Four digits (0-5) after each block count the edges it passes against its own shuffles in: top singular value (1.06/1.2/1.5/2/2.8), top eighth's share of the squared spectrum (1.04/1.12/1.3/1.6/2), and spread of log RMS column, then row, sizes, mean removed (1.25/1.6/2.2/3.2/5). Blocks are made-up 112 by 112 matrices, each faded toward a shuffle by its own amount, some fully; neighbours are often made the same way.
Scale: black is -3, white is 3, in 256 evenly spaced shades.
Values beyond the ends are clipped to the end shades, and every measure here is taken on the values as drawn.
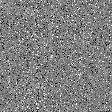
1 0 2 0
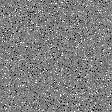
0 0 0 0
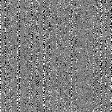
2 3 4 0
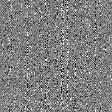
2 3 4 0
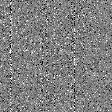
2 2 3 0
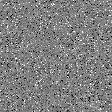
3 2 1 0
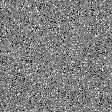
2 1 0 0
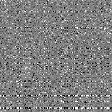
5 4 2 3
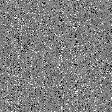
1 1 2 0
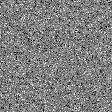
2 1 0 0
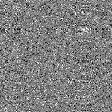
4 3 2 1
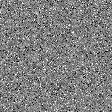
3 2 0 0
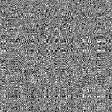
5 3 2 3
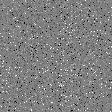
2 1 1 0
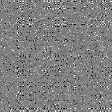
4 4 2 3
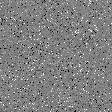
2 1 0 0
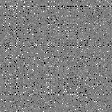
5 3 2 2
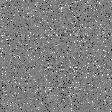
3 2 0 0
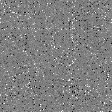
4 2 1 1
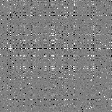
5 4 3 3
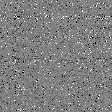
3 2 1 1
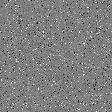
0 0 0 0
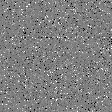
3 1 0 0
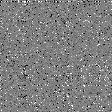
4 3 1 2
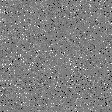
3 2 0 1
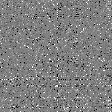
4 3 2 2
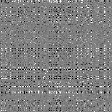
5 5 3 4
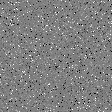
0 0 0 0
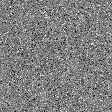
0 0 0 0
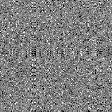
4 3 2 2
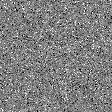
2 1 0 0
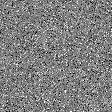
0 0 0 0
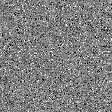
3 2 0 1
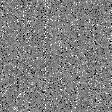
1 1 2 0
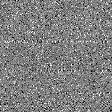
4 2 1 2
